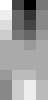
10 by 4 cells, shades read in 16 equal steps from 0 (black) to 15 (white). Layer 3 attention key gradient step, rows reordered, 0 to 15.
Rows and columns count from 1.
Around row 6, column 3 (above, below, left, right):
9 10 10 10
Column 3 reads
0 3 4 6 9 10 10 11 14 14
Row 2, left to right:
14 6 3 8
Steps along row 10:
up up down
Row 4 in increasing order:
6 7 9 12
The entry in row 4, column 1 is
12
